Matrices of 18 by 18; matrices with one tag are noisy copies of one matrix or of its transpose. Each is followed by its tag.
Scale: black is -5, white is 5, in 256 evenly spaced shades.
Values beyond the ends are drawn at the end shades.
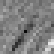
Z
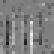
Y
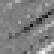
Z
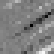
Z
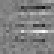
Y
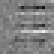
Y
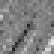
Z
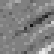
Z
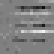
Y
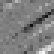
Z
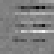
Y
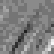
Z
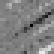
Z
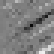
Z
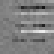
Y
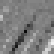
Z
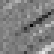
Z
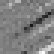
Z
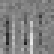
Y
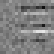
Y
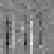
Y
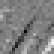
Z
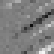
Z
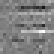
Y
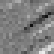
Z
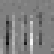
Y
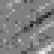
Z
